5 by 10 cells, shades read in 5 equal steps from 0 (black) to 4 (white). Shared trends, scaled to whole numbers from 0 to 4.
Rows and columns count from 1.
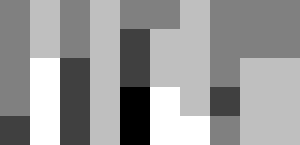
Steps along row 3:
up down up down up same down up same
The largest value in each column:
2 4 2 3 2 4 4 2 3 3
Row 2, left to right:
2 3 2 3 1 3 3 2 2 2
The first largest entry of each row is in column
2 2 2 2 2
